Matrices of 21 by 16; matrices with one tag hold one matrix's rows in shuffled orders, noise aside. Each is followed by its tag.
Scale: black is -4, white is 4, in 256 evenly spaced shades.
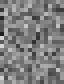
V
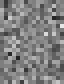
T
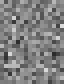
T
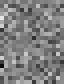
V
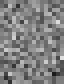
T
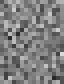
T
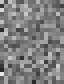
V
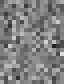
T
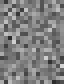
T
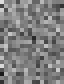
V
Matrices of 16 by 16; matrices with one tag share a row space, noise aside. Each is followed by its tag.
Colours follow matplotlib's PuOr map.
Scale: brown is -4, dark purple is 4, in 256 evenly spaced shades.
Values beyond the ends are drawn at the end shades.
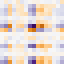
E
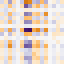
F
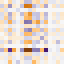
F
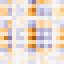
E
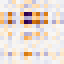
F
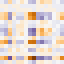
E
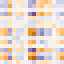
E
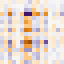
F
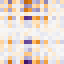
F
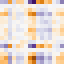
E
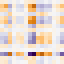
E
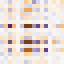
F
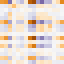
E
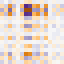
F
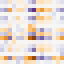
E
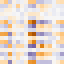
E
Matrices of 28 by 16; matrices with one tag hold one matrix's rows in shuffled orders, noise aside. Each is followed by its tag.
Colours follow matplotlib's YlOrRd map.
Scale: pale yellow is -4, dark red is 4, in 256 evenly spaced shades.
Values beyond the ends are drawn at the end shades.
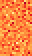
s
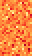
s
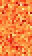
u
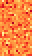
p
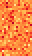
p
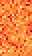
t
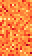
t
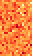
u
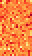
t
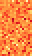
s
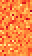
t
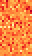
t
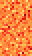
s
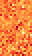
u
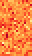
p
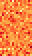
t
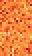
t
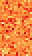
p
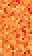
s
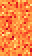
p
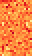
p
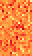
u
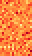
t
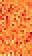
t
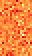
u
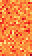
t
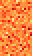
s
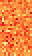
p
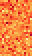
p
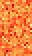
p
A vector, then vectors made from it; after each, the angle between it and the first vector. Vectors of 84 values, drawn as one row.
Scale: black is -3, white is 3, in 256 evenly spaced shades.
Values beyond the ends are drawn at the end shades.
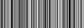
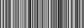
nearly opposite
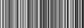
partly opposed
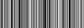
nearly parallel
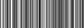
partly opposed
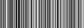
partly aligned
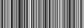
nearly parallel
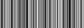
nearly parallel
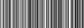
nearly opposite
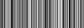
nearly parallel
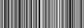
partly aligned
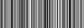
nearly parallel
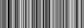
orthogonal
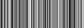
nearly parallel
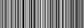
orthogonal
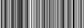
partly aligned
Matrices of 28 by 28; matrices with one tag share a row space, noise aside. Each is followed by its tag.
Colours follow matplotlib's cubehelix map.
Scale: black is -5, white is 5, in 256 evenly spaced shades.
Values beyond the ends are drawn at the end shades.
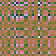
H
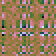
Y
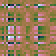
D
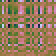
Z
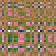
Z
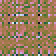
H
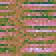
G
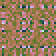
Y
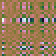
Y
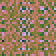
Y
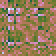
D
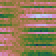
G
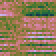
G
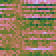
G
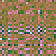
Z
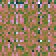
H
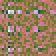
D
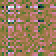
D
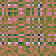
Z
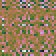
Y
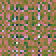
H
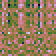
Z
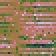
G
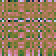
Z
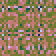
Z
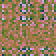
Y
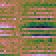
G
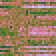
G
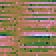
G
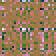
Y
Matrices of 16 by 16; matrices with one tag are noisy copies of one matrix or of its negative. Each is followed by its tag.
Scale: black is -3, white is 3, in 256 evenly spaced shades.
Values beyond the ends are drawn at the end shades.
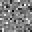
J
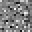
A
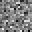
A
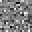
A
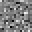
A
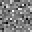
J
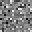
J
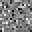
J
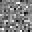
A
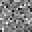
J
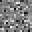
A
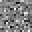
A
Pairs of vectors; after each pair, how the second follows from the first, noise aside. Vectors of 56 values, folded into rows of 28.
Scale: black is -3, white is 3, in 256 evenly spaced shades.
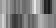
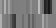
partly zeroed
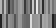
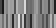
reversed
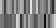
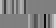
partly zeroed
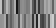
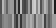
wrapped around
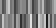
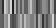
wrapped around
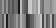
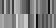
reversed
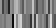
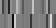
partly zeroed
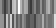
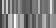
wrapped around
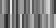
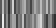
wrapped around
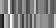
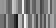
wrapped around
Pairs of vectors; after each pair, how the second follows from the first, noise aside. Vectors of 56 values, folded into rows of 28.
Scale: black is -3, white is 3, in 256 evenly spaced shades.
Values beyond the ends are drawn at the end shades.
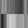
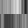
reversed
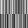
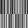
negated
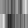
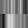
negated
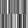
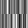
copied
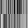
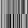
reversed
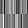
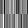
copied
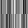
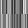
negated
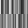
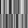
negated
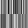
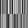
negated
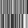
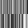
copied
